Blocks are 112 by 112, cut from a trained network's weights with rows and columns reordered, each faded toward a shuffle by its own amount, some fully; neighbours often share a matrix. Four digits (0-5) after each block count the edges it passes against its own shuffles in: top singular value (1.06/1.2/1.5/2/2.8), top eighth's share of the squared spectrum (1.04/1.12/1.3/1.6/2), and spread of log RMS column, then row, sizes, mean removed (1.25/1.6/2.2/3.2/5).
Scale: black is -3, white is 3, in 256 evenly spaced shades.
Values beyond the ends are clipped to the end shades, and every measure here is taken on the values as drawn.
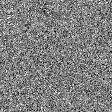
1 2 1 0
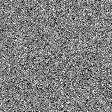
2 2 1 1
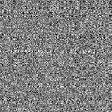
4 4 1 3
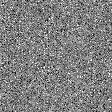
0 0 0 0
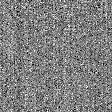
2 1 0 1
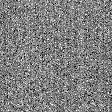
2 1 0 0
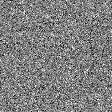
2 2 0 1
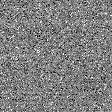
1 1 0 0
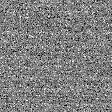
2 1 1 0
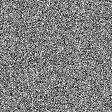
0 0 0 0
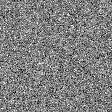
0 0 0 0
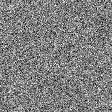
2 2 0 0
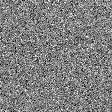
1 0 0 0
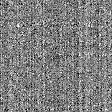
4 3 0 2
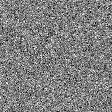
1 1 0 0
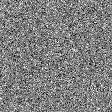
1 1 0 0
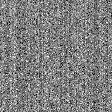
3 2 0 2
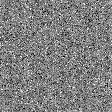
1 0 0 0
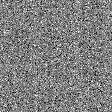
0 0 0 0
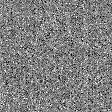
1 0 0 0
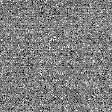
2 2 2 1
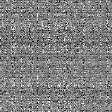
3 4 4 2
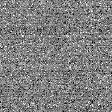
2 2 2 0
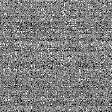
3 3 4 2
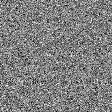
3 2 0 1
